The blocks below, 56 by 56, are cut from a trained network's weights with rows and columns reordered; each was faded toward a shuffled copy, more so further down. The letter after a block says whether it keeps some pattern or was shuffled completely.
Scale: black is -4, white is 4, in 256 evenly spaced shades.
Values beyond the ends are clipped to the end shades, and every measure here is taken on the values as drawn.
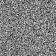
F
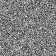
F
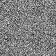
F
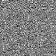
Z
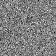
F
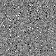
Z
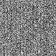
Z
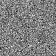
F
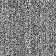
Z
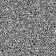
F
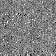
Z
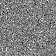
F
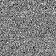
Z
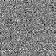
Z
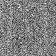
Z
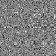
Z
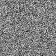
F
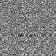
Z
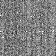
Z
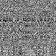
Z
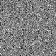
Z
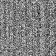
Z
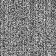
Z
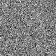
F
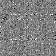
Z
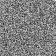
F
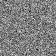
F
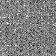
Z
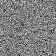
F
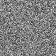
F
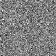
Z
